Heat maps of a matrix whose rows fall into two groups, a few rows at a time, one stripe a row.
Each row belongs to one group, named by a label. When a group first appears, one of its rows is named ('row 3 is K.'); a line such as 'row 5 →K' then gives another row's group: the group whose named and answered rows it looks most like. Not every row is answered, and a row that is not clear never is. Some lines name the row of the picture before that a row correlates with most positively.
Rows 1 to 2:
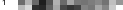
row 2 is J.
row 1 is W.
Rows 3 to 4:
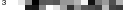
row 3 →J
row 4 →J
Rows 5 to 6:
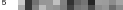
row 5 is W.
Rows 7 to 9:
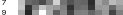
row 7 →W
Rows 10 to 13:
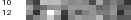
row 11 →J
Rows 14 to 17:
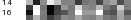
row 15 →W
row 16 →W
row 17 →W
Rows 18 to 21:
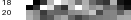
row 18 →J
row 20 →J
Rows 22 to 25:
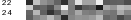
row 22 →W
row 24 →W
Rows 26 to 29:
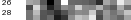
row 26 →W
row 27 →W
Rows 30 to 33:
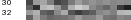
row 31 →J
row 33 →W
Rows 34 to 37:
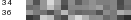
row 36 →W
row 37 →J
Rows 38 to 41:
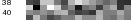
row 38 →J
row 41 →W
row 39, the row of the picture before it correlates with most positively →34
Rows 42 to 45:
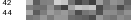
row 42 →J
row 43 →J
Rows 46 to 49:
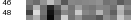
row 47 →W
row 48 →W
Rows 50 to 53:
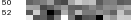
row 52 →W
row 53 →W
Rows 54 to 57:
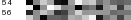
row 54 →J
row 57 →J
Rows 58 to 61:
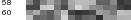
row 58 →J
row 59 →J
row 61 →W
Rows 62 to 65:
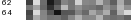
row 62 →W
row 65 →W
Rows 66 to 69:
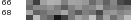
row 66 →J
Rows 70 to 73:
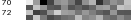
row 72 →J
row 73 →W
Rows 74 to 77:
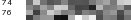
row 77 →J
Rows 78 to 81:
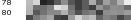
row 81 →J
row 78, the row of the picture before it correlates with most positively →74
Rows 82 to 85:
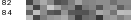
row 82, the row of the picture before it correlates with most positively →81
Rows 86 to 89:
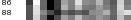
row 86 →W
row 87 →W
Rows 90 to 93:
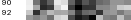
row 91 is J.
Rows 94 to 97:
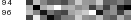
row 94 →W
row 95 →J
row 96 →J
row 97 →W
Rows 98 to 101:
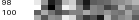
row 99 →J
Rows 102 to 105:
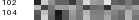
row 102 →W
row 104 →W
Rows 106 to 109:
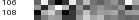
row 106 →W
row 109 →J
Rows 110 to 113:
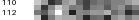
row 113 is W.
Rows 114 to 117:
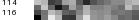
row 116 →J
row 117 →J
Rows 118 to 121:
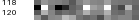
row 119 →W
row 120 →W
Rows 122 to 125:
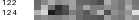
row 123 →W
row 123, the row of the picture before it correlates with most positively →119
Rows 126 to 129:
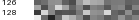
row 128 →W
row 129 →J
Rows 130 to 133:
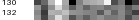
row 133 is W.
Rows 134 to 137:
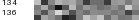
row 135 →W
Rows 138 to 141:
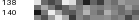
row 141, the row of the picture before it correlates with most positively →136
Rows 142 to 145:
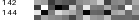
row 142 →J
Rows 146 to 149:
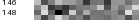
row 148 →W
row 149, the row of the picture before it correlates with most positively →144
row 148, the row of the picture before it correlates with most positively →143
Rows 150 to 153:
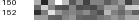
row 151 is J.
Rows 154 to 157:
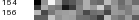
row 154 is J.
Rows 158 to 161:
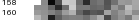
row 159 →W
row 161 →J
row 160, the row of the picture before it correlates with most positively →157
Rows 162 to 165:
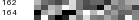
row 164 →J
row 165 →W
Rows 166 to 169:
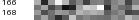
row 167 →J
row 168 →J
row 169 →W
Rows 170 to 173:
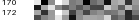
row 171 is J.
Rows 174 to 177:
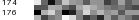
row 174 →J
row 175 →J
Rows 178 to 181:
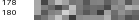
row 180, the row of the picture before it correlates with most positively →177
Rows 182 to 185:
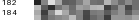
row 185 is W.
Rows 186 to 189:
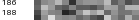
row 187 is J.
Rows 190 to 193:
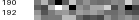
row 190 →W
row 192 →J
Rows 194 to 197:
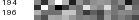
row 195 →W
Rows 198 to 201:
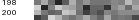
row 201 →J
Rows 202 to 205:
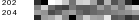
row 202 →J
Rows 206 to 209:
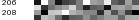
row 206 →W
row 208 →J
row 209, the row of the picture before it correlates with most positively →203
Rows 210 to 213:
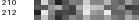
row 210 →W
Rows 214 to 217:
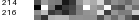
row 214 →J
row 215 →W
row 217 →J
